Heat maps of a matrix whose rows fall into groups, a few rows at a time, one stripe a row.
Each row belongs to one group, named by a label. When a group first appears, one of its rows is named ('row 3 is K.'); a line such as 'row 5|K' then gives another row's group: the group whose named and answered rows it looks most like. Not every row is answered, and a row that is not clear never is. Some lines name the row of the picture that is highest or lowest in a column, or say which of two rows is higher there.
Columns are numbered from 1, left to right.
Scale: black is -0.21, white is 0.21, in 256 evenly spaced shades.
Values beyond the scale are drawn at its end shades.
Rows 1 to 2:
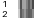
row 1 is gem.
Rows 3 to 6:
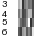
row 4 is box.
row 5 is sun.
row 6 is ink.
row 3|box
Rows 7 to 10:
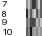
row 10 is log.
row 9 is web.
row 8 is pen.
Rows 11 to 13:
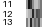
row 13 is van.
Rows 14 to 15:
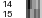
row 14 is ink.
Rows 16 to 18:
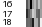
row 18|web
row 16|log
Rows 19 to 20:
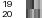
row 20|ink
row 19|web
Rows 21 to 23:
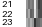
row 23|gem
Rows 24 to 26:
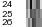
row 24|van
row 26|gem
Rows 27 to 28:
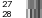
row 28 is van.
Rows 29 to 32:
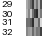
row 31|web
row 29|box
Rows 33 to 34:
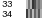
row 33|gem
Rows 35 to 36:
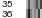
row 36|ink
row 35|gem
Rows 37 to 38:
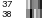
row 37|box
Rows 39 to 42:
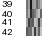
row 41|sun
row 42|ink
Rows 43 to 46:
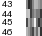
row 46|box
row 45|pen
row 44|box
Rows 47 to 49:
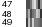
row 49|pen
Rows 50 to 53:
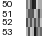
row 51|sun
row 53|gem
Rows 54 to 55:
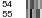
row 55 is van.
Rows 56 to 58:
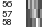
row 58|log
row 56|pen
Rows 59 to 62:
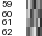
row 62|pen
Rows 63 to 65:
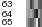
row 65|sun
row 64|gem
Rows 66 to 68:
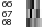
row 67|van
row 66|web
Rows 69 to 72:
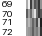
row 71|box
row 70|pen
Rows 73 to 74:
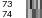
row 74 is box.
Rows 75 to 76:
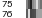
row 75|log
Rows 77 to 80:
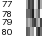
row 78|web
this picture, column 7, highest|79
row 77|sun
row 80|pen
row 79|box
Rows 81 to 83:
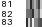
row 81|van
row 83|pen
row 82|web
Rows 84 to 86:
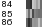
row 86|log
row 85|gem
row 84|log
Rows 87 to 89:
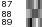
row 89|log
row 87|sun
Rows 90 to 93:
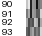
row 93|ink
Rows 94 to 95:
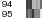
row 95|web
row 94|log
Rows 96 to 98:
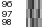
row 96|sun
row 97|van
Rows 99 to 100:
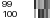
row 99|pen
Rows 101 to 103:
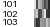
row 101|gem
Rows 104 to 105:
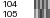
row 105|box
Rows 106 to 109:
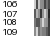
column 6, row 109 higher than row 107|No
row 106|gem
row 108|log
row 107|box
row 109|box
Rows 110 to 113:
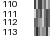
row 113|ink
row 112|pen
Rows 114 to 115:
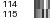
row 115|ink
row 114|log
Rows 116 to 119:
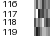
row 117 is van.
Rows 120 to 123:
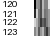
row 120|web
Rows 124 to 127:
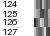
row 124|sun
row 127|sun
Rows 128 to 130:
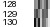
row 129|ink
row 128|van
